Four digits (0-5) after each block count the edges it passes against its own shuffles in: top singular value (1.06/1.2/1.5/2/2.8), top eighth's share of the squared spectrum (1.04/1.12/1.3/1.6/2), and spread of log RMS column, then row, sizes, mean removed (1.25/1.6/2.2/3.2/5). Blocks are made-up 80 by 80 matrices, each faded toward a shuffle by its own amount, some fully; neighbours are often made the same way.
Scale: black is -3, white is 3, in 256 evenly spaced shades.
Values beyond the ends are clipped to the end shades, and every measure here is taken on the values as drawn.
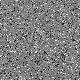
2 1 0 0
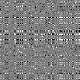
5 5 3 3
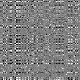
5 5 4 4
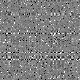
4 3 1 2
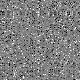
3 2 1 1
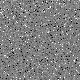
0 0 0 0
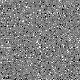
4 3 1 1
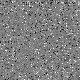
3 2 0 0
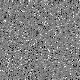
3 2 1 0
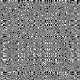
5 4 3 3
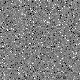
3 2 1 0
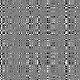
5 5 4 4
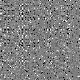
4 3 2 1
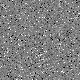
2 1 0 0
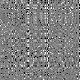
5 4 3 3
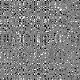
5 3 3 2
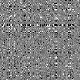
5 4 3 3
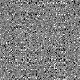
4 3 2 2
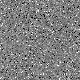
3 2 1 1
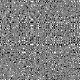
4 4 2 3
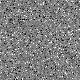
2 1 0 0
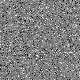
1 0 0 0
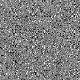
3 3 2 1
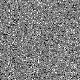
3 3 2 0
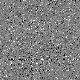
2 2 1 1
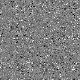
1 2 2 2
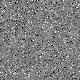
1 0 0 0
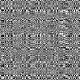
5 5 3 4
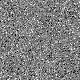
2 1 0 0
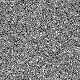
2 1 0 0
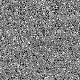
3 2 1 0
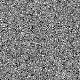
3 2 0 1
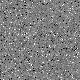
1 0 0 0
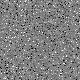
0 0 0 0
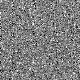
2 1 1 0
